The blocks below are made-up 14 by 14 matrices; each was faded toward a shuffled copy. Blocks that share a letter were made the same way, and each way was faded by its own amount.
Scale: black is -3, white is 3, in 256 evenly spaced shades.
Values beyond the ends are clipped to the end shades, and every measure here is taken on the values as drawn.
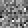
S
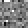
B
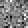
S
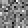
S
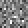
S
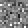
S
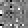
B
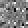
B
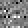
B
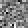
S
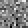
S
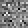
S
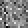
S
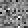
S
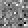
B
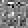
B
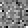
S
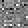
B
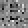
B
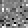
B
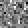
S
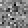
S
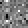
B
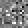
B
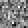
S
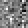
S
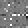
B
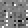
B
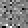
B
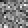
S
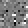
B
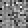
S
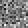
S
